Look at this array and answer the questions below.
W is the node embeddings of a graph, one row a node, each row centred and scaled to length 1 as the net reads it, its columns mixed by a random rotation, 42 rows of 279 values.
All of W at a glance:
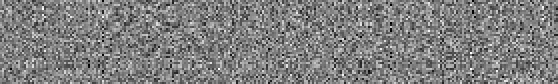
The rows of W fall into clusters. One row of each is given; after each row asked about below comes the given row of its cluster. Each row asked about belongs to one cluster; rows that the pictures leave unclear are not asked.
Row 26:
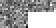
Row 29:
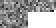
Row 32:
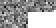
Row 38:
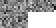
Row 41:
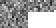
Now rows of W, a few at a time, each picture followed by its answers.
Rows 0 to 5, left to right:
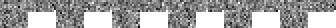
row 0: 38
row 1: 41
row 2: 26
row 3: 29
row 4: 29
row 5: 38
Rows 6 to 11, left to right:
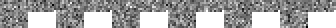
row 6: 38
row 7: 29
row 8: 41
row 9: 29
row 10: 29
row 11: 26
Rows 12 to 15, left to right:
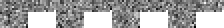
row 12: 26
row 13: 38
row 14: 26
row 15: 26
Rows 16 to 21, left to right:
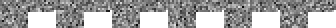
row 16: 32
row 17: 29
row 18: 32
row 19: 41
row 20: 38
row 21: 32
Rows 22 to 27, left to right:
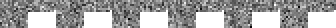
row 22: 41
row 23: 29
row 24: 41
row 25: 41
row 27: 38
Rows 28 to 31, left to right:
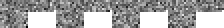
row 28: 26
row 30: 32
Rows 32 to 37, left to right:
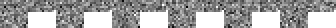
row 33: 32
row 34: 26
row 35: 38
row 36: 38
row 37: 41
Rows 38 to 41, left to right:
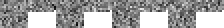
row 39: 29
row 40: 41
